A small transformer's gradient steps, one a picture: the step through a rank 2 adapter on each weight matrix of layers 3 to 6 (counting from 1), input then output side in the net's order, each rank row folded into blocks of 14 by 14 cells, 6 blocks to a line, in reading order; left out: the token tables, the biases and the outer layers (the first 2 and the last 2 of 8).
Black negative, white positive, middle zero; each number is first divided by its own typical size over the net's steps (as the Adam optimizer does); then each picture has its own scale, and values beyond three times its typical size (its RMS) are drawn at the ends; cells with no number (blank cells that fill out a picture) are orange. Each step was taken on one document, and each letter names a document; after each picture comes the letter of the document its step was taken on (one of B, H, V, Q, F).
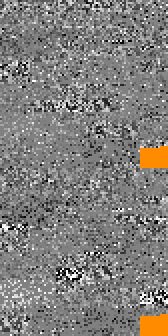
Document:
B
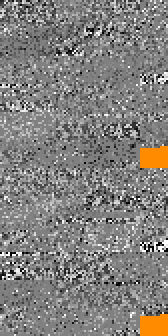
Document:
B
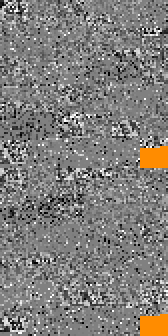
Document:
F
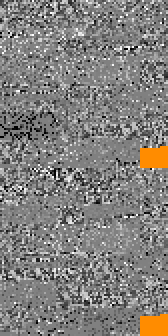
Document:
F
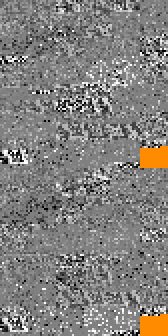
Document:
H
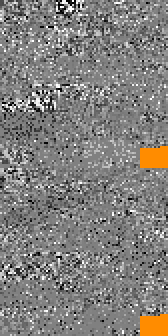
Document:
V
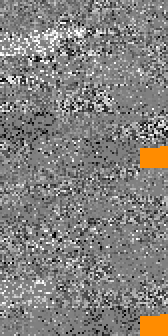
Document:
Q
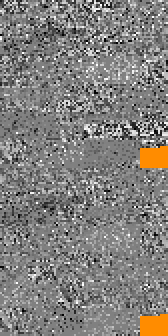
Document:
B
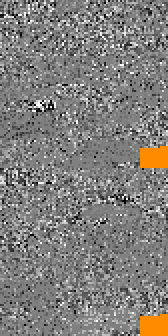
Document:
V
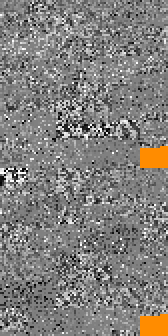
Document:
B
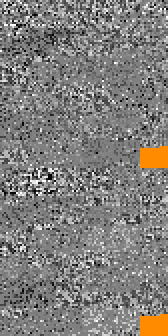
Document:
B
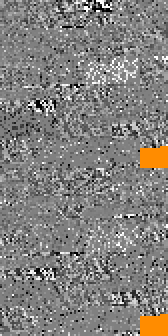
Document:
F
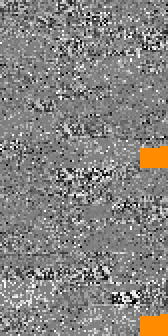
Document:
F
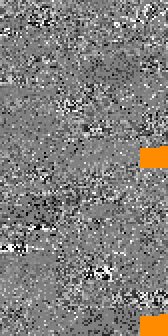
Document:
Q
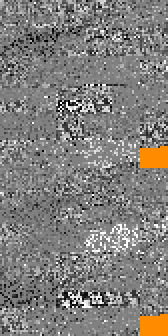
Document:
H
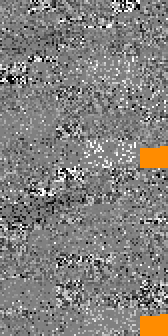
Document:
Q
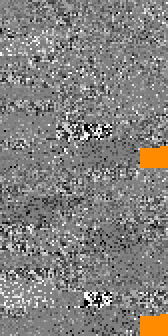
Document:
Q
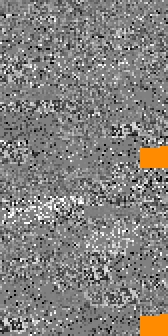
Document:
F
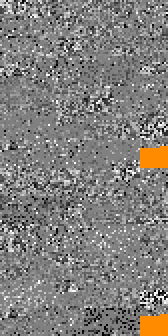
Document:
Q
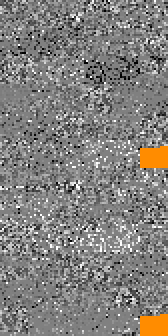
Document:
B
